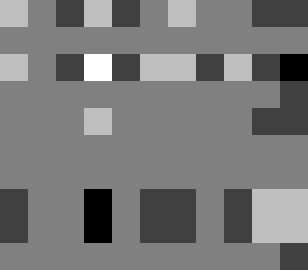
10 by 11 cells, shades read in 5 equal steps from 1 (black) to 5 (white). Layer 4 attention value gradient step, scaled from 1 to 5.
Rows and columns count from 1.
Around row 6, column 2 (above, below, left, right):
3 3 3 3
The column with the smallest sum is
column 11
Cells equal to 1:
3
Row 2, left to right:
3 3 3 3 3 3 3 3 3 3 3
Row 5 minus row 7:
0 0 0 1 0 0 0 0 0 -1 -1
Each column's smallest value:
2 3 2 1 2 2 2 2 2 2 1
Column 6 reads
3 3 4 3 3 3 3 2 2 3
